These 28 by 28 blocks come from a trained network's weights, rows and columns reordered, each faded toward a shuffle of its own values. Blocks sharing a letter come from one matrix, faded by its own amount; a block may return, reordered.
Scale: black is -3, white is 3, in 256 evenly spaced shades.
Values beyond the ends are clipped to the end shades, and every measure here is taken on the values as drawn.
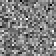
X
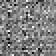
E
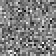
X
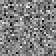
X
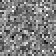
X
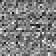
E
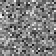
X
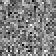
X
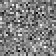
X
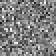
X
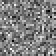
X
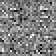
E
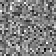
X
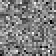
X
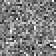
X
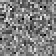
X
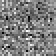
E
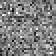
E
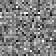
E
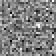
E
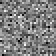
X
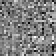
E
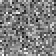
X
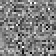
E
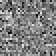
E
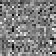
E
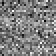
E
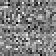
E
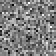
X
